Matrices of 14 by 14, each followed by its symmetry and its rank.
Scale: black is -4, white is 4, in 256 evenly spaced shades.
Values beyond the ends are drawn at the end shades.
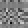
neither, rank two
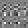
neither, rank two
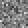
neither, full rank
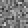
neither, full rank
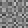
antisymmetric, rank two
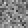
neither, full rank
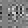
neither, rank two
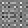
neither, rank two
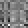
neither, rank two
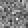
neither, full rank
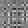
antisymmetric, rank two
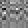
neither, rank two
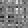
antisymmetric, rank two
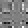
antisymmetric, rank two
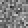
neither, full rank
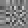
antisymmetric, rank two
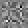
antisymmetric, rank two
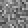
neither, full rank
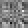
antisymmetric, rank two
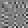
antisymmetric, rank two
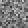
neither, full rank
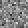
neither, full rank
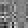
neither, rank two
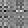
neither, rank two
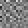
antisymmetric, rank two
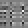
neither, rank two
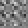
antisymmetric, rank two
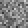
neither, full rank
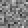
neither, full rank
